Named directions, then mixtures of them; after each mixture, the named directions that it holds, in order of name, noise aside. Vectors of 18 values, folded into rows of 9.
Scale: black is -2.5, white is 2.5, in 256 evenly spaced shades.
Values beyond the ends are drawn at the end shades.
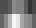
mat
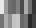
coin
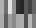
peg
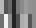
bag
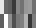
bag, coin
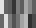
bag, coin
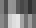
mat, peg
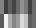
bag, mat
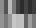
mat, peg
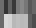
bag, mat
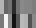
bag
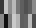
bag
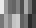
coin
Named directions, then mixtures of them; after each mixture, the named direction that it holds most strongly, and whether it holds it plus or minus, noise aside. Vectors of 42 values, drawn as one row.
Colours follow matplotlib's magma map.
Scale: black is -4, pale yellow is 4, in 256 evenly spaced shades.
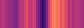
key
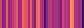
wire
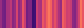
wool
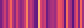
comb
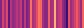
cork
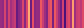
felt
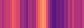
key, minus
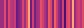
felt, plus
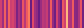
cork, minus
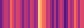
key, minus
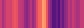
key, minus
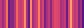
wire, plus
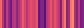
comb, minus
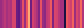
felt, plus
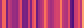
wire, minus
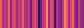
cork, minus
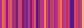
wire, minus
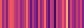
cork, minus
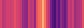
key, minus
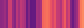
wool, plus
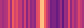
key, minus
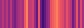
key, plus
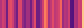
wire, minus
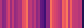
key, plus
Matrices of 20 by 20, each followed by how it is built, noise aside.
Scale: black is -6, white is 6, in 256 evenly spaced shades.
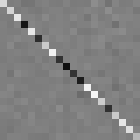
diagonal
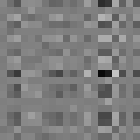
low rank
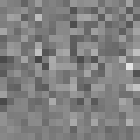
low rank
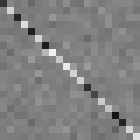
diagonal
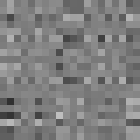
low rank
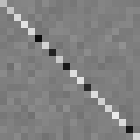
diagonal
